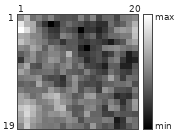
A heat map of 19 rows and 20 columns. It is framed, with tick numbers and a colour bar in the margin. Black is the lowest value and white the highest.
Average level on the scale: 40%. Grain: blotchy. Mirror symmetry: none. Odd rows or columns: none. Histogram: bell-shaped.
